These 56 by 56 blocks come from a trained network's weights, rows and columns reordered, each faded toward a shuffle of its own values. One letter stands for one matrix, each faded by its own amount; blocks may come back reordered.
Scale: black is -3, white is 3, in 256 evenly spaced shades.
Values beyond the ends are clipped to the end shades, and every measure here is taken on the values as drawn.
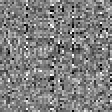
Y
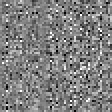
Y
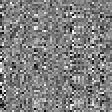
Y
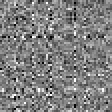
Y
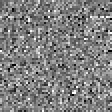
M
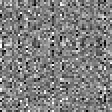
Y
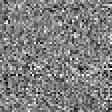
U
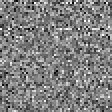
U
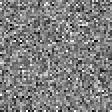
M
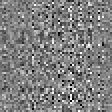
Y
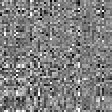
Y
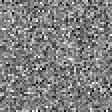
M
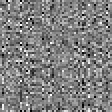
Y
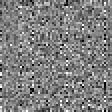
Y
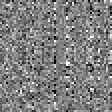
Y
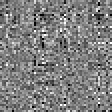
Y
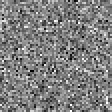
M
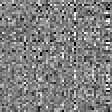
Y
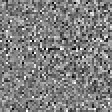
U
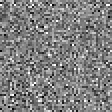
U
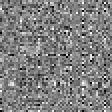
Y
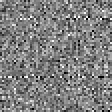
U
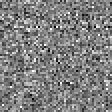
U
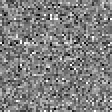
M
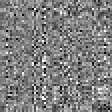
Y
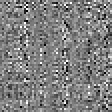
Y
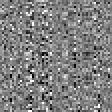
Y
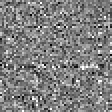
U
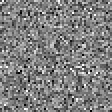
U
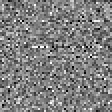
U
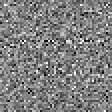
U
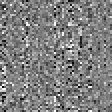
Y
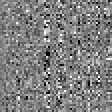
Y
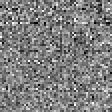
U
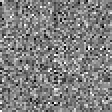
U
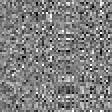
Y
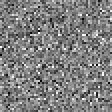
U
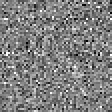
U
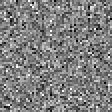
M
